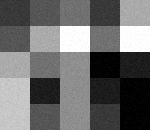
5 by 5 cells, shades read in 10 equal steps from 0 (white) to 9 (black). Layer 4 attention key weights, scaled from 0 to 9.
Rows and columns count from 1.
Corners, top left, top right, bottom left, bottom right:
7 3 2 9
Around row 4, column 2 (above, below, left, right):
5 6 2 4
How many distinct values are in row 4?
4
